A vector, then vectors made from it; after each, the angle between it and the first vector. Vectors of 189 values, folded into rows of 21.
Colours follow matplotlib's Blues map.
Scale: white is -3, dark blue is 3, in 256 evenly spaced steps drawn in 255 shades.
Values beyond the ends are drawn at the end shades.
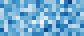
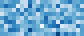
orthogonal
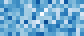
partly aligned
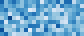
partly aligned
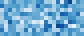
nearly parallel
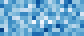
nearly parallel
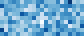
nearly parallel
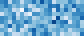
orthogonal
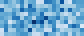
nearly opposite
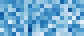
partly opposed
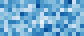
nearly parallel
